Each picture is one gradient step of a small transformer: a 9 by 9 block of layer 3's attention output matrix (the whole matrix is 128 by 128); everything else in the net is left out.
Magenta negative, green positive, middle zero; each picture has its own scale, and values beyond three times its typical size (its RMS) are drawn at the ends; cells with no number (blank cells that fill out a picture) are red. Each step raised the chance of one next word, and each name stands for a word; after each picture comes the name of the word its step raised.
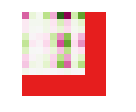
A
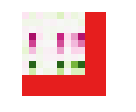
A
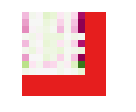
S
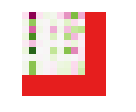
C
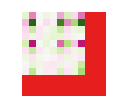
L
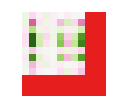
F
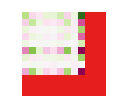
C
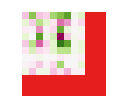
C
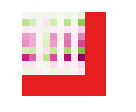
F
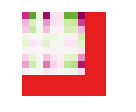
A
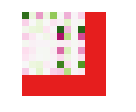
C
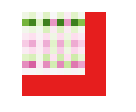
S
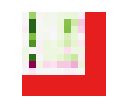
S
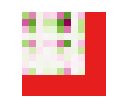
L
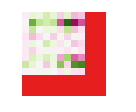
S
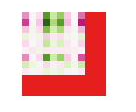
S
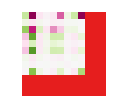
C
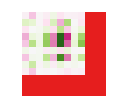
F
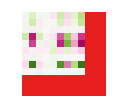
A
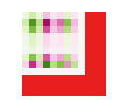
S
